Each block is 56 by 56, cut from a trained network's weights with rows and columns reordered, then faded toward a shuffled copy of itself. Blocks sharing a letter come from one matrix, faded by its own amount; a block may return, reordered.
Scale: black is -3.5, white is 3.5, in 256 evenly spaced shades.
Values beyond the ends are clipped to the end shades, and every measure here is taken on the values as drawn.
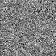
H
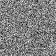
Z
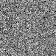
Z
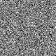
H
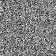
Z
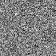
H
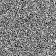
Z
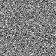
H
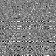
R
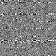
R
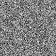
Z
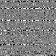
R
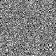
H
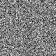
Z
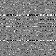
R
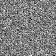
Z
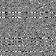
R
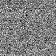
H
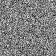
Z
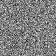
Z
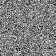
H
